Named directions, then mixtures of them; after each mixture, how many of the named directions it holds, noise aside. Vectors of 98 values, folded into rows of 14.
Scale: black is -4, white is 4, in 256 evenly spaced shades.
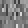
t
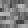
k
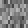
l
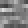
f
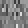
one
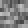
one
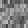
two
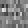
two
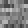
two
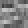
two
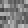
three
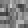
two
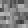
one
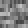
one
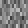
two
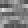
one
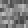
two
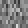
two
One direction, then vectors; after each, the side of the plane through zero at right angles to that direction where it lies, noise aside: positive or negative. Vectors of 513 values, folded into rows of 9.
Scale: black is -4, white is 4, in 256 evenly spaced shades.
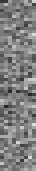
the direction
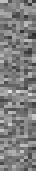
negative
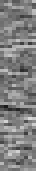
positive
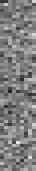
positive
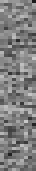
negative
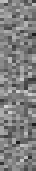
negative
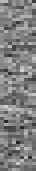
negative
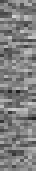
positive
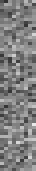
positive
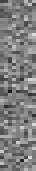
positive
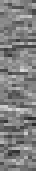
negative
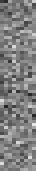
positive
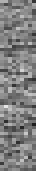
negative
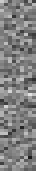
negative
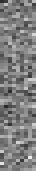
positive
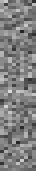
negative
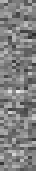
negative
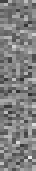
positive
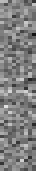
negative
